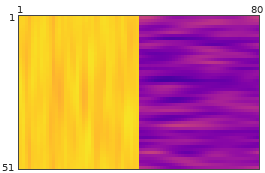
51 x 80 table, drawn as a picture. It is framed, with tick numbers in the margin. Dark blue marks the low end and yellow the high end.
It is made of 1 by 2 panels. Panel 1,1: very high, streaked downward, faint in contrast. Panel 1,2: low, streaked across.
